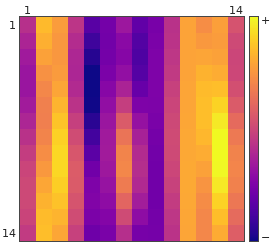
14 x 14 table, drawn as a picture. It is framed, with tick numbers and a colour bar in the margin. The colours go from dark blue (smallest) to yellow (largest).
Streaks run downward. The middle right is the ninth with the highest average. The top middle is the calmest part.
